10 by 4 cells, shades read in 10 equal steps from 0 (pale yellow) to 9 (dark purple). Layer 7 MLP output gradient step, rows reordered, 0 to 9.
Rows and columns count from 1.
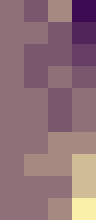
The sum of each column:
50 52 50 48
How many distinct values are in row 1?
4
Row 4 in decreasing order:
6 6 5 5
